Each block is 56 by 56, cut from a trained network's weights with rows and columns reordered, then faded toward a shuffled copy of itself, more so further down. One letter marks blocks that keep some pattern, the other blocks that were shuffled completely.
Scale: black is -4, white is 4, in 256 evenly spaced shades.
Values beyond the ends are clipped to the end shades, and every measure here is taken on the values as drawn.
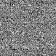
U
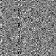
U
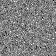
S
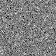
S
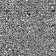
U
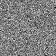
S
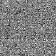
U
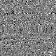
U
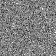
S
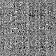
U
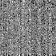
U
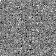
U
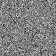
S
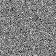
S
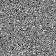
S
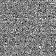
U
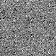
U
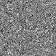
U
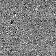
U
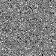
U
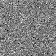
U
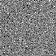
U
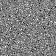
S
